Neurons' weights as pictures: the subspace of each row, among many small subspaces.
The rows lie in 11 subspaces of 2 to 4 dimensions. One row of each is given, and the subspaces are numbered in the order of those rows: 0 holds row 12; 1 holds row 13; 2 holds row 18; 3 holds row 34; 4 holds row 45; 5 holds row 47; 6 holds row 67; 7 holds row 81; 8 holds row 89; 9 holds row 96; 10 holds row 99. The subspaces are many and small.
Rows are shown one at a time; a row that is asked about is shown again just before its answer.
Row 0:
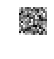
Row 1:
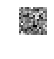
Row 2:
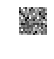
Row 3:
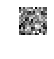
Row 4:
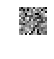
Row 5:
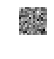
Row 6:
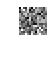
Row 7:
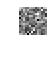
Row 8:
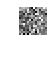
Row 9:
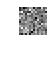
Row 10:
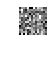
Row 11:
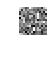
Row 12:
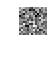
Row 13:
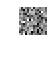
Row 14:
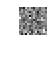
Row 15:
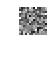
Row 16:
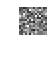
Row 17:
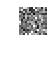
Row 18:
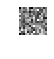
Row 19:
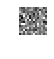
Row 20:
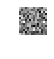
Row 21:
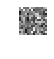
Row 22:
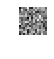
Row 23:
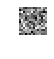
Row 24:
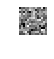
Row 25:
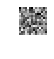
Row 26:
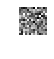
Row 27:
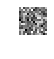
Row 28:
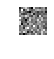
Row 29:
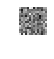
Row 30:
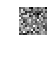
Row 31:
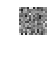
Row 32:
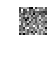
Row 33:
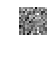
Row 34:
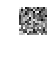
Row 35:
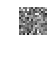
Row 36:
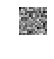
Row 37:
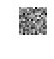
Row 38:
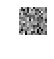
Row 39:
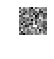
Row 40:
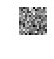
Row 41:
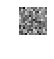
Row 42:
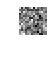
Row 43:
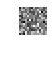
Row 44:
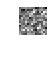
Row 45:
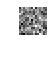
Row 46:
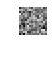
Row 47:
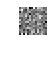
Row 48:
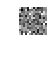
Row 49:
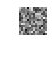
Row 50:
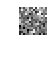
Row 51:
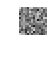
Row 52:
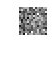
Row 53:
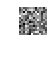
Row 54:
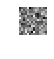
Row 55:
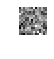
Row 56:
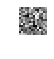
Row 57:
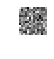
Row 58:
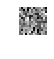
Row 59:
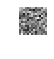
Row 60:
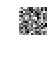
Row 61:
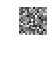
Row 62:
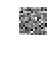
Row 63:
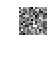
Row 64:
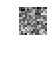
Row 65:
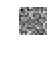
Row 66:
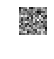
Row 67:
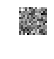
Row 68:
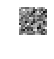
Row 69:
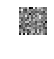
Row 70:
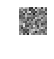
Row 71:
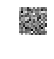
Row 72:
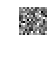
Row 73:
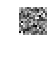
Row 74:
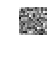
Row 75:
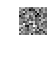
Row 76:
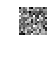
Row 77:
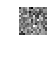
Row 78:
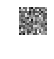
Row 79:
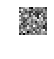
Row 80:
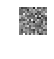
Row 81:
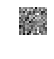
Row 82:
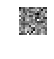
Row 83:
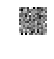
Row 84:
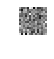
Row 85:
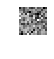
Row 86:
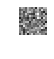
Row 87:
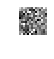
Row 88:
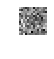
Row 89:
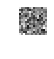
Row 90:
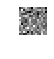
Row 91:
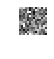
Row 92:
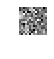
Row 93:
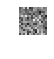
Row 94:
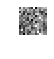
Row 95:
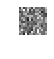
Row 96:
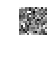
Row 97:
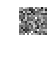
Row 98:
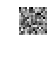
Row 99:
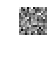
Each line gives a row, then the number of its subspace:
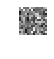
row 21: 10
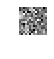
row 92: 7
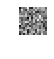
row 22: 3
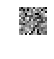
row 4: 2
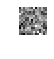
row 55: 4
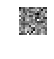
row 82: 2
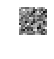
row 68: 6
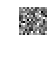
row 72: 1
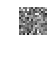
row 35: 2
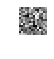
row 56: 0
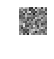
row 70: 8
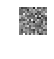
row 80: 4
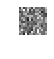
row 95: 1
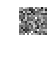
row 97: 9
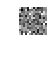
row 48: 6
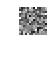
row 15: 6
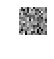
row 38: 1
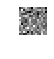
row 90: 9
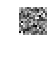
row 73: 4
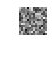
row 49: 10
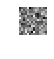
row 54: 1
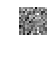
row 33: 7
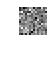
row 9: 8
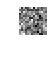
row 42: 0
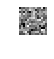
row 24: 8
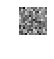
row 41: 3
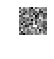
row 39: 0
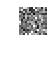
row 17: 9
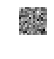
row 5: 3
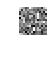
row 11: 1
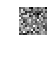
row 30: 8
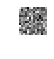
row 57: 3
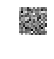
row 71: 8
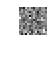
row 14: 3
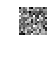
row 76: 7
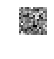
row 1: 0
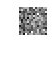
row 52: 9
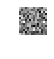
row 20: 1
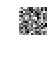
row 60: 8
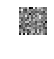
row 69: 5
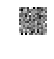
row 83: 5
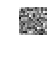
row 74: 6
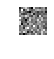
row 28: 9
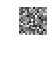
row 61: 4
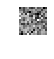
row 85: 7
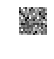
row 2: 10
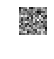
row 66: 3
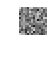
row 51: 2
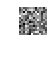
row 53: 7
